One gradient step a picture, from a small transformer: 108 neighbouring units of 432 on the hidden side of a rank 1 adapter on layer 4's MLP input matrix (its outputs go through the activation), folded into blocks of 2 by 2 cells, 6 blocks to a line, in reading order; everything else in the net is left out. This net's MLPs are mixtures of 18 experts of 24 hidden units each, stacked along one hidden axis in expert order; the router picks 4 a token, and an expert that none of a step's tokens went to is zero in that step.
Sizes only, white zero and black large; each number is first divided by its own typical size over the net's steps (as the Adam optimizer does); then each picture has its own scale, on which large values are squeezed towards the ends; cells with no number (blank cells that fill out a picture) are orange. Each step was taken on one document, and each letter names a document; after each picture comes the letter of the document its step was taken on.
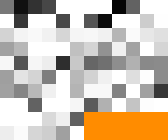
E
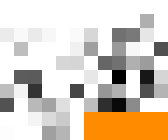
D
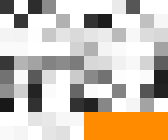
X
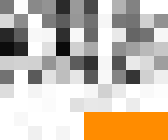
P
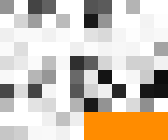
E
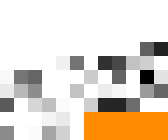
D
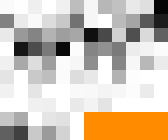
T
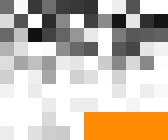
P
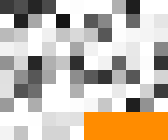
X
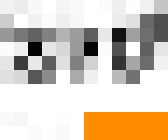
T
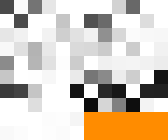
E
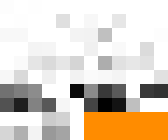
D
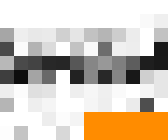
E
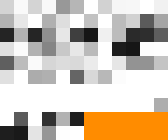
P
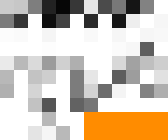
P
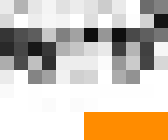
T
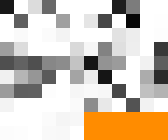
X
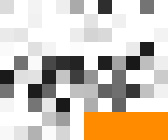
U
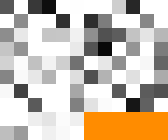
E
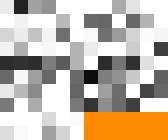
X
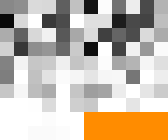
P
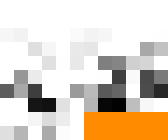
D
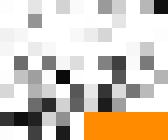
U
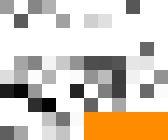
X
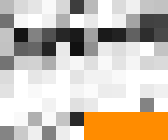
P
